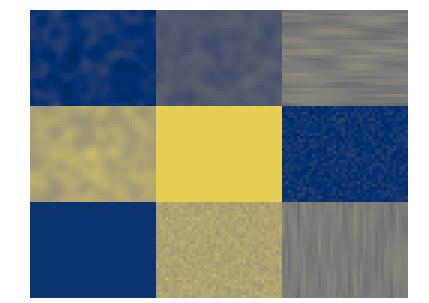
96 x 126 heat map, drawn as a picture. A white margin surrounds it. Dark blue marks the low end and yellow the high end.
It is made of 3 by 3 panels. Panel 1,1: very low, blotchy, faint in contrast. Panel 1,2: low, blotchy, faint in contrast. Panel 1,3: middling, streaked across, faint in contrast. Panel 2,1: high, blotchy, faint in contrast. Panel 2,2: very high, flat. Panel 2,3: very low, fine-grained, faint in contrast. Panel 3,1: very low, flat. Panel 3,2: high, fine-grained, faint in contrast. Panel 3,3: middling, streaked downward, faint in contrast.
